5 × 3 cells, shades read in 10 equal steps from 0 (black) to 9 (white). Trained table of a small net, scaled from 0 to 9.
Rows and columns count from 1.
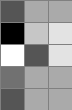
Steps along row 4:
up same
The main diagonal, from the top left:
3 7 8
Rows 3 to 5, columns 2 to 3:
3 8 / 6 6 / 6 6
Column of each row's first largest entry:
2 3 1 2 2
